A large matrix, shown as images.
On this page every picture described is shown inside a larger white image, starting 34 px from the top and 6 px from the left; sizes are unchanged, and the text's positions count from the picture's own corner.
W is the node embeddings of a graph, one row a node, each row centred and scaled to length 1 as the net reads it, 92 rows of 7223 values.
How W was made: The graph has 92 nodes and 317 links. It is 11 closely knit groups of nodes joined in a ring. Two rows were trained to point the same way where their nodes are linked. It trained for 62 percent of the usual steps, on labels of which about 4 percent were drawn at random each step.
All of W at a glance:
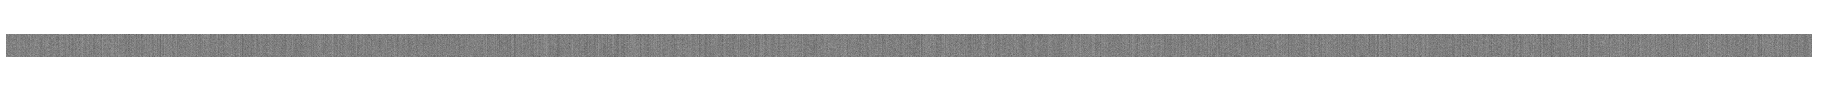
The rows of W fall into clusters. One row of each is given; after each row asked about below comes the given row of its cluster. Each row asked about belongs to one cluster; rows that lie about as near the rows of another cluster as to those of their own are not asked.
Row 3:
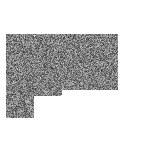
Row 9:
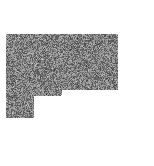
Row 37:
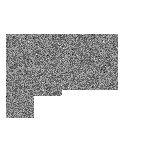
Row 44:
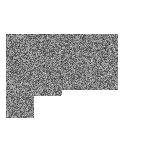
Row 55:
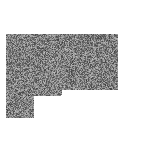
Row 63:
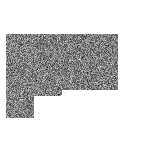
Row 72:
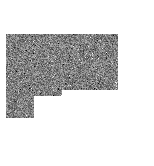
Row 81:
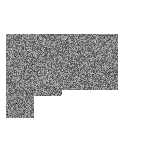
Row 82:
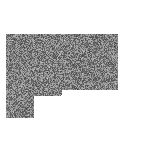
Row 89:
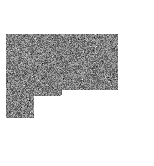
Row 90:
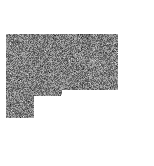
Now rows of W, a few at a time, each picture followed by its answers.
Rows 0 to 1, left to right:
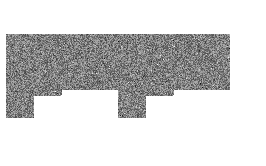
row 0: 89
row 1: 37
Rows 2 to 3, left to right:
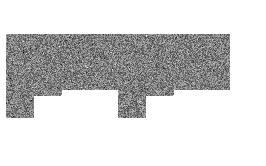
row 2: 3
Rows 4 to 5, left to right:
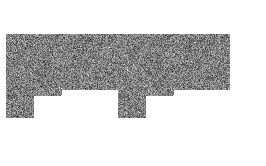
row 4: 9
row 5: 9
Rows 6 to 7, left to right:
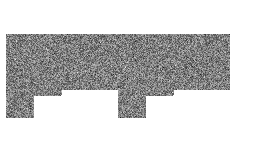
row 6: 72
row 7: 82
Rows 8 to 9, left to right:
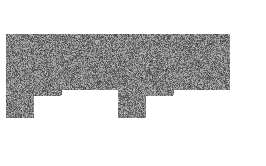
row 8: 89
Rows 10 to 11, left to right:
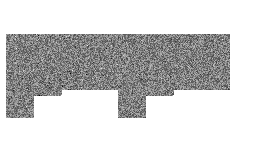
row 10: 3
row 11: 63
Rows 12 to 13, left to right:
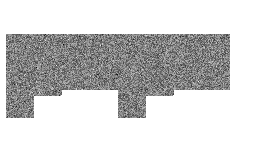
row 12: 63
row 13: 9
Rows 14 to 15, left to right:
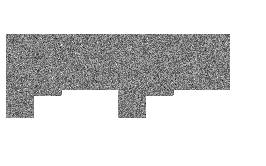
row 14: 90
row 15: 89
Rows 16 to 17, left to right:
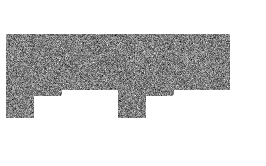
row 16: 81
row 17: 90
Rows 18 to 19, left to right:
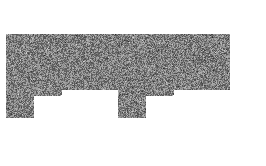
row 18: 63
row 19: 37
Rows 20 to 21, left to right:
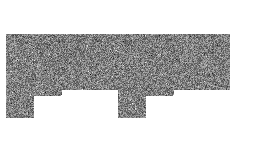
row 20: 63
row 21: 90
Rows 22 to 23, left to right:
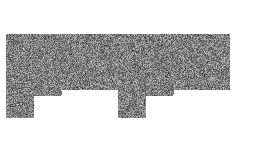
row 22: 90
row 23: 3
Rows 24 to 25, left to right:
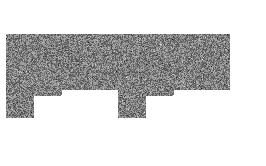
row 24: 81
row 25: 63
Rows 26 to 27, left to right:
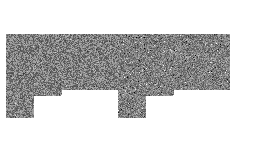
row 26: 3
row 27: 55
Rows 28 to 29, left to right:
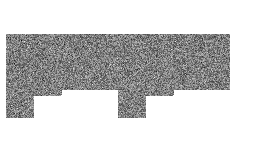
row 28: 55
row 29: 44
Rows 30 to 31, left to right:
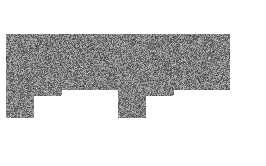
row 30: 3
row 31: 63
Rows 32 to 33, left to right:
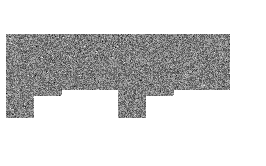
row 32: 3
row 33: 89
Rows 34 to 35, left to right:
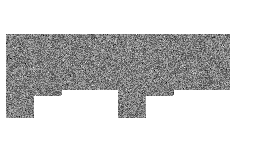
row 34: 37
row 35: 89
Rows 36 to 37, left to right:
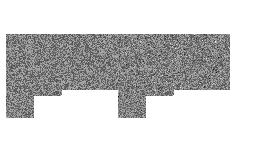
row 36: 37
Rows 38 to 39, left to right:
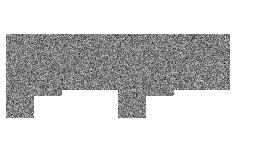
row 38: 63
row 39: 72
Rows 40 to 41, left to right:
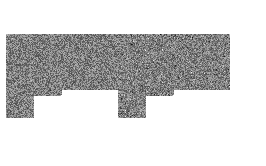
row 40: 55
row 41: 3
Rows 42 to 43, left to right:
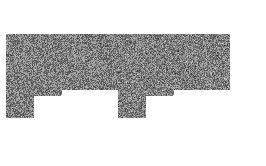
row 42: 90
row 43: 90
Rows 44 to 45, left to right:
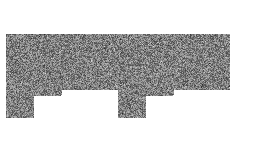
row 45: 55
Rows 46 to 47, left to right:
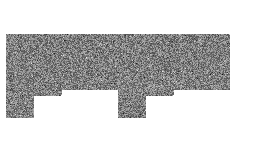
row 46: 3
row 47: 63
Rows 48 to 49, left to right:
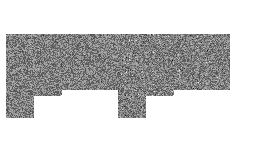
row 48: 37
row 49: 81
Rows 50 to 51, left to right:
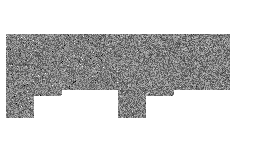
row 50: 55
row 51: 81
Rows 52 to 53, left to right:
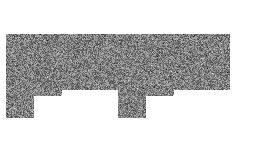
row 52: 9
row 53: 81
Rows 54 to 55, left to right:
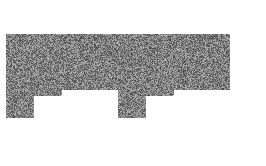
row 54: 72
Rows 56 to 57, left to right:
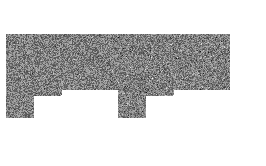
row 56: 37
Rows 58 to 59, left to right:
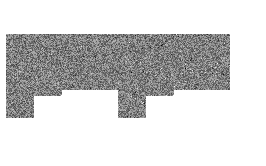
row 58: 81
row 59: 3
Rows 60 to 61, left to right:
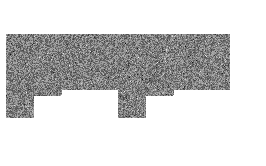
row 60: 3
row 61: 9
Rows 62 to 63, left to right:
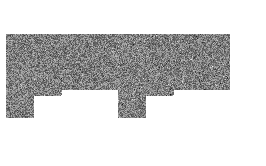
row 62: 82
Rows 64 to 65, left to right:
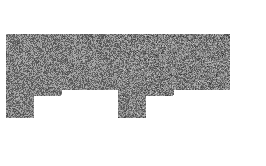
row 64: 90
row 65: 72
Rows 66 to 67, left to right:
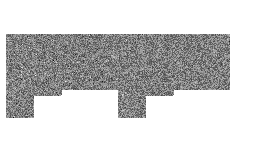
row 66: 82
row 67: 37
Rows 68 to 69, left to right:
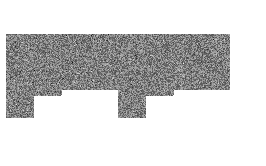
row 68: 44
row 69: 37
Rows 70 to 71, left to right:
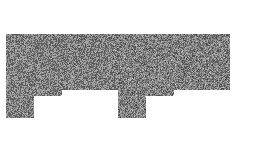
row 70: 63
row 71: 81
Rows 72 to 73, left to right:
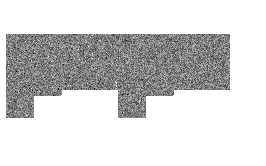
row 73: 90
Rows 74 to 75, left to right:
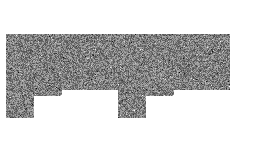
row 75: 81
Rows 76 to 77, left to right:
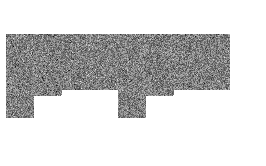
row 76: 44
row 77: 9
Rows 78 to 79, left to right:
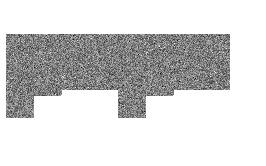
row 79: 89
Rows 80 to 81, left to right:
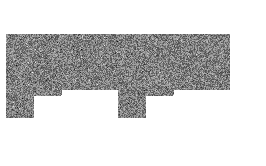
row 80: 9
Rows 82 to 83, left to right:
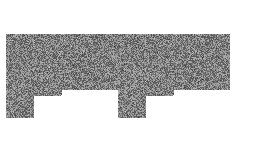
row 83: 82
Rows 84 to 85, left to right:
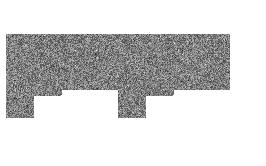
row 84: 63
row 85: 90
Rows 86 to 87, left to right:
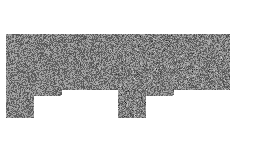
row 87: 89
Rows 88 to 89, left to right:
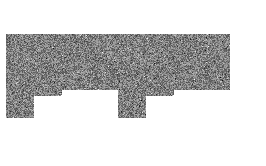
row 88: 89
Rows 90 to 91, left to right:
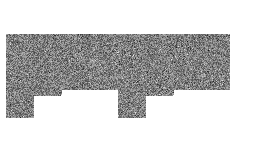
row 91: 55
